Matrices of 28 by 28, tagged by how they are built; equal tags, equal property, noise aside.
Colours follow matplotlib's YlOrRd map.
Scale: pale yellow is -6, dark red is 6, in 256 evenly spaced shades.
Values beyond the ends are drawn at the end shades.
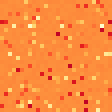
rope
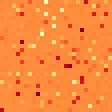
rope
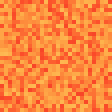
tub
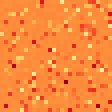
rope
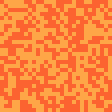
tub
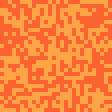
tub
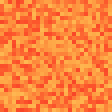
tub
